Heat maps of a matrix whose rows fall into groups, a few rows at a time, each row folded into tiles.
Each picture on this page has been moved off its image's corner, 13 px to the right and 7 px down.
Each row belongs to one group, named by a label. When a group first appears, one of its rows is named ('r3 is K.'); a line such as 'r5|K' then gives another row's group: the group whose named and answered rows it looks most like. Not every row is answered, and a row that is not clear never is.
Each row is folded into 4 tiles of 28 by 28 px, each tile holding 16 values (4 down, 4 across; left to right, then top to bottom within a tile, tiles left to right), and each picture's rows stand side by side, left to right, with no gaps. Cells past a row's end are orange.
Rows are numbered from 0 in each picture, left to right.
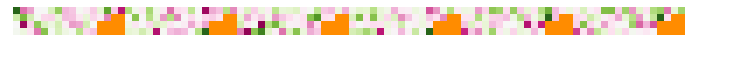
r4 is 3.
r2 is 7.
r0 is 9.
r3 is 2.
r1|2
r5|3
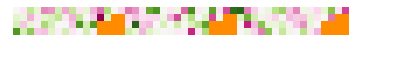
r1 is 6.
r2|9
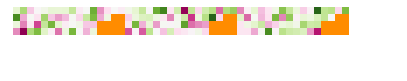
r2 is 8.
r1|3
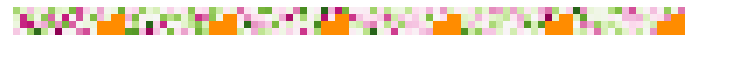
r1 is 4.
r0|7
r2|6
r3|7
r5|9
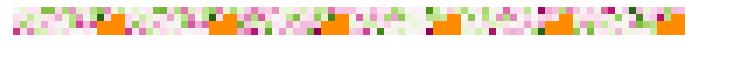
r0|3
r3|8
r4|2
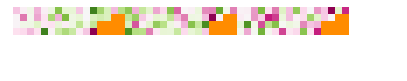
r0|8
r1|9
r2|7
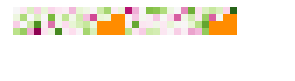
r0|4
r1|6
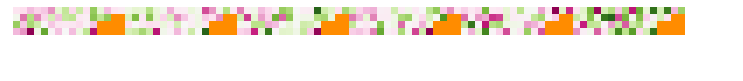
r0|8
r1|2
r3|8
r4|7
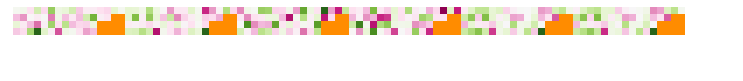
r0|7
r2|6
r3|7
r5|2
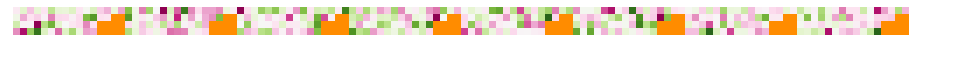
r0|7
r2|6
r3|9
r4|3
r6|7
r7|2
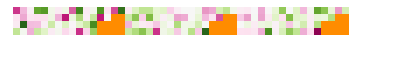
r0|6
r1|2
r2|8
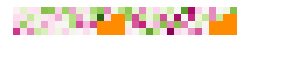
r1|7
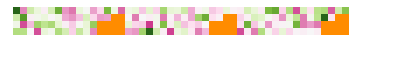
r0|9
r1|7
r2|3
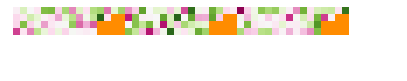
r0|3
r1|4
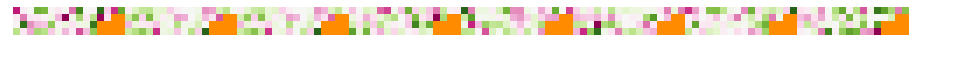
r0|6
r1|2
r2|2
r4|9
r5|7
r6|6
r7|8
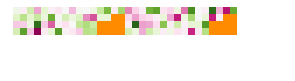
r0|4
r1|6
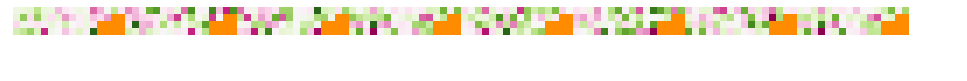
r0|2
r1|6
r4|4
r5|8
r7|4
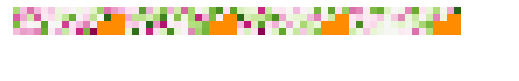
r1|4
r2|4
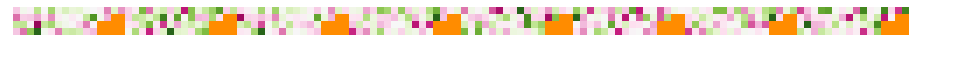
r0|7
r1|4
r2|7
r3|3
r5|7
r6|3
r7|6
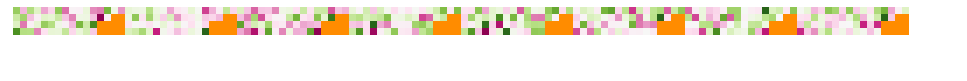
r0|9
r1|2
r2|8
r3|4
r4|4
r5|3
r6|8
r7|3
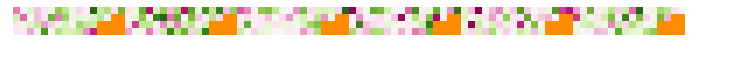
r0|8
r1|4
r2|6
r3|6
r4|9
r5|4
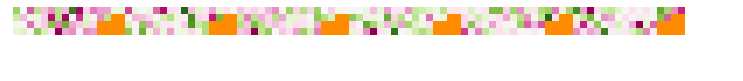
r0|7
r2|8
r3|4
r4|3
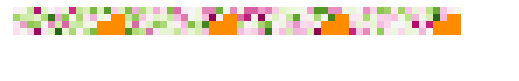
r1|9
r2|8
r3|3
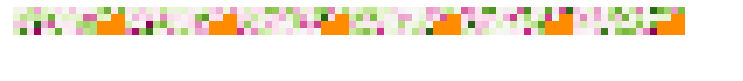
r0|4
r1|7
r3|2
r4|6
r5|8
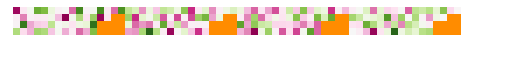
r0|6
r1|7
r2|8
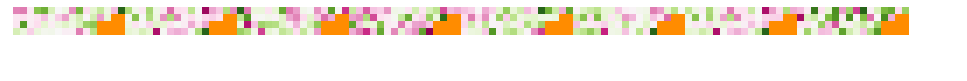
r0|6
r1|2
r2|9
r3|8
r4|8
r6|2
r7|4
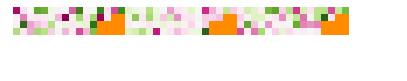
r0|6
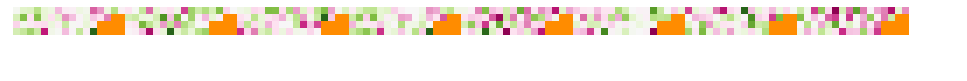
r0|2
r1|4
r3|2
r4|7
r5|8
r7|7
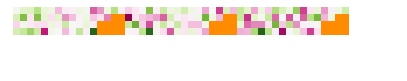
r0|2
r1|7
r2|7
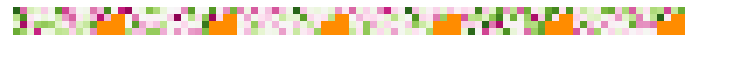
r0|9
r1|6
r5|3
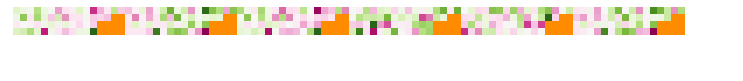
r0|2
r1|8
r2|2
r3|4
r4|3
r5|8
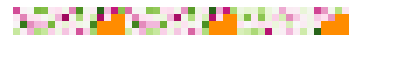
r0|6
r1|6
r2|2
